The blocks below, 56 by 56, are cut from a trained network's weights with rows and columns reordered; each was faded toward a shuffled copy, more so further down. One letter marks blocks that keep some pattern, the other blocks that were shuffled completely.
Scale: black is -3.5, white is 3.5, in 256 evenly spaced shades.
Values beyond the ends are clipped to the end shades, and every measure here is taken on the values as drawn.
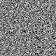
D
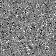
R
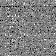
D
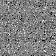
D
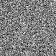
R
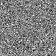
R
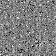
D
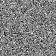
D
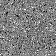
R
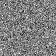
R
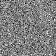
R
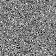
R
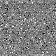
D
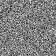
R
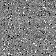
D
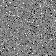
R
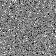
R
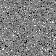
R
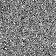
R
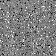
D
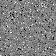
R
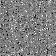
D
